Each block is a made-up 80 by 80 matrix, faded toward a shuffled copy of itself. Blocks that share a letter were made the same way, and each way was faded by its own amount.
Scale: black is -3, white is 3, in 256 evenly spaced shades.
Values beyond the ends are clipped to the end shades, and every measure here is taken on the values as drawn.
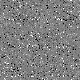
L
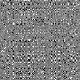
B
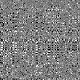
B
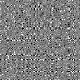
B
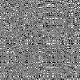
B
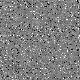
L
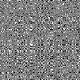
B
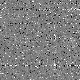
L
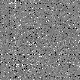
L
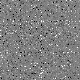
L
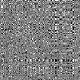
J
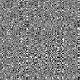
J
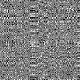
J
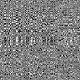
J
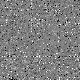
L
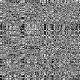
J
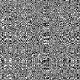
J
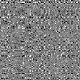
B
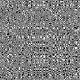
B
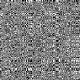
J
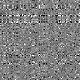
B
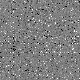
L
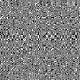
B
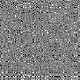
B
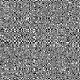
J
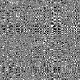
B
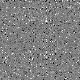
L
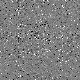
L
